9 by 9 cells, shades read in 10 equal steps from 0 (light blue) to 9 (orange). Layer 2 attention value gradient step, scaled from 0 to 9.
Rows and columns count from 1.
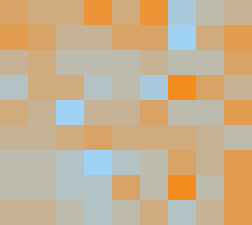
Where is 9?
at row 4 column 7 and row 8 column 7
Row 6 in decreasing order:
6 5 5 5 5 4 4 4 3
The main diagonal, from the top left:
6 6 3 2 4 5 6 3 7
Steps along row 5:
down down up same up down same up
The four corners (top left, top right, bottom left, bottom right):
6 4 4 7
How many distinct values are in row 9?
5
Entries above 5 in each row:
3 5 1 2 2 1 2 3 1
